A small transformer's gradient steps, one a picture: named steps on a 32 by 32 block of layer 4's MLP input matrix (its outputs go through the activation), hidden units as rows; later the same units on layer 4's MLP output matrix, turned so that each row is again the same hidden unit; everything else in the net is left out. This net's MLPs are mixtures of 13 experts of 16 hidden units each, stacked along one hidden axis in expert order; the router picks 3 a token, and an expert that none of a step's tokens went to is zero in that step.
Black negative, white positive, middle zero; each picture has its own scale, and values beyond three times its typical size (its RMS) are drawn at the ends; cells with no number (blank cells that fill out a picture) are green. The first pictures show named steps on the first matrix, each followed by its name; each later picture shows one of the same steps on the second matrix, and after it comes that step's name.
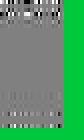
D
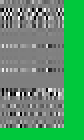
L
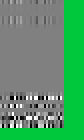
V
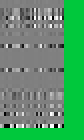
L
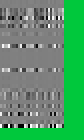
L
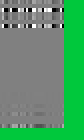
D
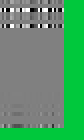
D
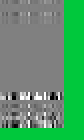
V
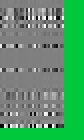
L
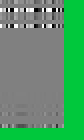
D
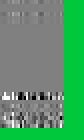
V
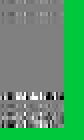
V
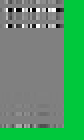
D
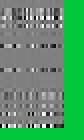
L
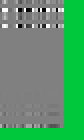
D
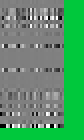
L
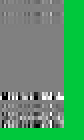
V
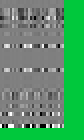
L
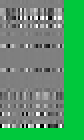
L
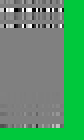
D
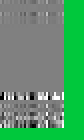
V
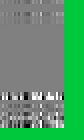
V
